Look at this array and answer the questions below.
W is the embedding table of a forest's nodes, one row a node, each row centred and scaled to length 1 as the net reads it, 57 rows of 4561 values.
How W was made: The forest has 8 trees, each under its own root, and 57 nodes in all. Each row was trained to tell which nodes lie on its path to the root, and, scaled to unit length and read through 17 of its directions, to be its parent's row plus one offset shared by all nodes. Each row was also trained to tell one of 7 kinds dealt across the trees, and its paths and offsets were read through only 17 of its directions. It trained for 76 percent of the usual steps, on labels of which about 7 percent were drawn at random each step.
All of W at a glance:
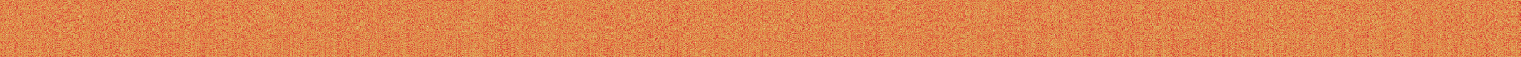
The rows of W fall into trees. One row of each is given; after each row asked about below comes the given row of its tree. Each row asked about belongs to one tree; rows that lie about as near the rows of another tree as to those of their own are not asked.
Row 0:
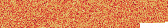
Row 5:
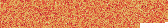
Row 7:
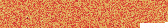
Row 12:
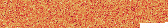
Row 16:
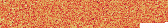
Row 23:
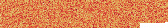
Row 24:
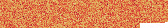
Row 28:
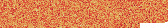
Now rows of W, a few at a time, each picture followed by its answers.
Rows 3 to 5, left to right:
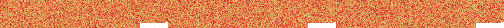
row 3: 23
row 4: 28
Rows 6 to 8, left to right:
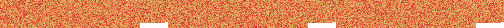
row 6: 12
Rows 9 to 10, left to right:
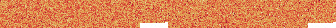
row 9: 0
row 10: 23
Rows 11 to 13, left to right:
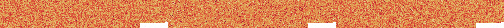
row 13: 24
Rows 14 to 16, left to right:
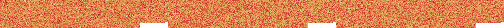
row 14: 23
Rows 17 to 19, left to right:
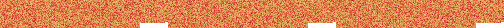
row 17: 24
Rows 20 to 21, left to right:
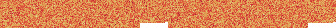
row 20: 12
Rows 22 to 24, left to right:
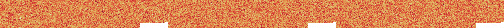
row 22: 16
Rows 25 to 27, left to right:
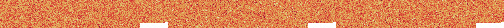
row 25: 24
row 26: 28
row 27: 28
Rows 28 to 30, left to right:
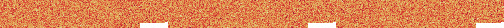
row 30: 12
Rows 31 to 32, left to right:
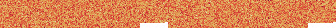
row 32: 23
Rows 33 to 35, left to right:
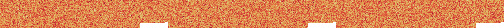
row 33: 16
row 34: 23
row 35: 12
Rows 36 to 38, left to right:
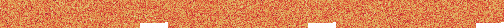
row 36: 23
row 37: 12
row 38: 28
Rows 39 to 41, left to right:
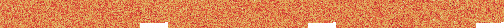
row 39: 24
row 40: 23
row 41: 12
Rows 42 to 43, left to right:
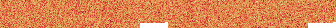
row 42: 24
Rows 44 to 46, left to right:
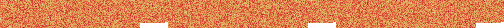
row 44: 12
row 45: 24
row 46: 12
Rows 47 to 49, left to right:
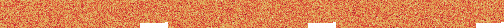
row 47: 23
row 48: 24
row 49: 12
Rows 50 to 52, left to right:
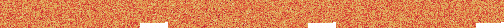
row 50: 0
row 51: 0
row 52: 24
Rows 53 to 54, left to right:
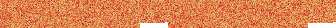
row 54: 24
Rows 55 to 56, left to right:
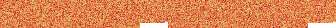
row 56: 0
